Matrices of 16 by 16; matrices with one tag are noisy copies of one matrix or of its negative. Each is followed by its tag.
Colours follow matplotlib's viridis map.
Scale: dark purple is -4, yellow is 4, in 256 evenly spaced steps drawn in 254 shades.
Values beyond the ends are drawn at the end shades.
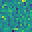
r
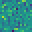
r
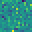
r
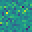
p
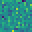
r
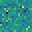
p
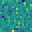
r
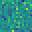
r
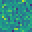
r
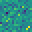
p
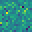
p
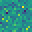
p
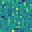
r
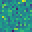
r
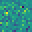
p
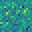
p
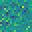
p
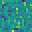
r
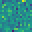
r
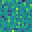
r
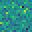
p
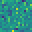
r
